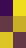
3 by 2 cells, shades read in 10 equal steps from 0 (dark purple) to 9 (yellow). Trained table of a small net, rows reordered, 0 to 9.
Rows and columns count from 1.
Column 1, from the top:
0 2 8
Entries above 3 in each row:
1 1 1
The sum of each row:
9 9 10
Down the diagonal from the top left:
0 7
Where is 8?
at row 3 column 1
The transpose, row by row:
0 2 8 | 9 7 2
